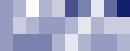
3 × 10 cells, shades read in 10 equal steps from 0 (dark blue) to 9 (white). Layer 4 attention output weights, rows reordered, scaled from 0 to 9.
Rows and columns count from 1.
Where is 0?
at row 1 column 10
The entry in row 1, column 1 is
5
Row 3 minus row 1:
0 -2 -5 -2 -1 6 2 -3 2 6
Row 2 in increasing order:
5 5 5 6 6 6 7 7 7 8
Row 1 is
5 6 9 6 7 2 4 8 3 0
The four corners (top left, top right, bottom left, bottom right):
5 0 5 6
